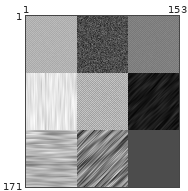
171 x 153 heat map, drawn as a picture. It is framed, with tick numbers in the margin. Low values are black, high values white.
The table splits into 3 rows of 3 panels. Panel 1,1: high, checkered, faint in contrast. Panel 1,2: low, fine-grained. Panel 1,3: middling, checkered, faint in contrast. Panel 2,1: very high, streaked downward, faint in contrast. Panel 2,2: high, checkered. Panel 2,3: very low, slanting up to the right, faint in contrast. Panel 3,1: high, streaked across. Panel 3,2: middling, slanting up to the right, strong in contrast. Panel 3,3: low, flat.
